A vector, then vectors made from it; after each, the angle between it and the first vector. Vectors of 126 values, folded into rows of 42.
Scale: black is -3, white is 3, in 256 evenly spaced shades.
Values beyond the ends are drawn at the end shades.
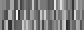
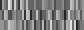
partly opposed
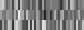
partly opposed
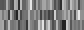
partly opposed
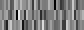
nearly opposite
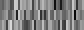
nearly opposite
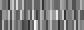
orthogonal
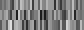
nearly opposite
